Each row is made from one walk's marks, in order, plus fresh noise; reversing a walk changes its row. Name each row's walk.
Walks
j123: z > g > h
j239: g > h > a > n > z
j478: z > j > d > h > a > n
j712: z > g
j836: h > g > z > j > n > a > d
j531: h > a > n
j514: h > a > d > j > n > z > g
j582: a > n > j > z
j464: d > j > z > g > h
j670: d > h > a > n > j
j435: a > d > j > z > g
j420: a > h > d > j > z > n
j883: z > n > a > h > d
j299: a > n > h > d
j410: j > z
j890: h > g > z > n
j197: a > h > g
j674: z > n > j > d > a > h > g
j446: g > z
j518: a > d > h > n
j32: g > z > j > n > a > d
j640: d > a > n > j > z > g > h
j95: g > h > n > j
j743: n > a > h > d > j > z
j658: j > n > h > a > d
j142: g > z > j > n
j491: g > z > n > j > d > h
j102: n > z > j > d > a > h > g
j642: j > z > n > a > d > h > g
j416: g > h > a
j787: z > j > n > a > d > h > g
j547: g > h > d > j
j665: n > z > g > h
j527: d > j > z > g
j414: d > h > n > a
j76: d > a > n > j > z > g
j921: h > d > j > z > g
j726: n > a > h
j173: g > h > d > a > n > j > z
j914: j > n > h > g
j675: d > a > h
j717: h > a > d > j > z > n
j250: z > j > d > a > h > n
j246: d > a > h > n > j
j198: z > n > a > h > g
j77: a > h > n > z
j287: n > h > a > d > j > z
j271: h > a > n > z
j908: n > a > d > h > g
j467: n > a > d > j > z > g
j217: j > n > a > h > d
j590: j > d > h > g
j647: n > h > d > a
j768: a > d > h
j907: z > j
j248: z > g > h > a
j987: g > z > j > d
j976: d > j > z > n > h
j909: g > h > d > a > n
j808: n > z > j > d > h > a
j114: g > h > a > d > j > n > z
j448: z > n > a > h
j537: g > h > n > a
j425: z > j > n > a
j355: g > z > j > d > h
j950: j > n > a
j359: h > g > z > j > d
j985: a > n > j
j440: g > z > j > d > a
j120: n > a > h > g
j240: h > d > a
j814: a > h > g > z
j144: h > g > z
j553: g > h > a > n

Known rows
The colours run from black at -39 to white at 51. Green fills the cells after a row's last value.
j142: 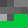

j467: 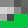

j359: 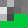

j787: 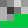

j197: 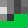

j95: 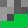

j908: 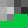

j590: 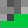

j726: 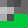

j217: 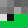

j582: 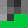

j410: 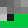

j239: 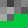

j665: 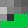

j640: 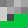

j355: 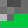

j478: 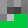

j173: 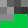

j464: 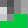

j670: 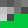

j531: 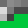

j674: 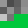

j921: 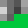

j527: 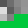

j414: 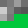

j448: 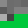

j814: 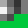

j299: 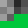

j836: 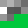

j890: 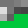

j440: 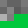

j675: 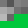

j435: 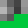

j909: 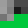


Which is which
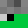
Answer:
j950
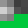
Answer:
j647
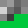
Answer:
j240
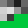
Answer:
j287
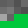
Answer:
j987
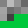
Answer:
j491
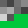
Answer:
j246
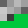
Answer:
j76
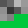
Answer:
j425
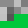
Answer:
j642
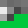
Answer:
j271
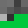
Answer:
j985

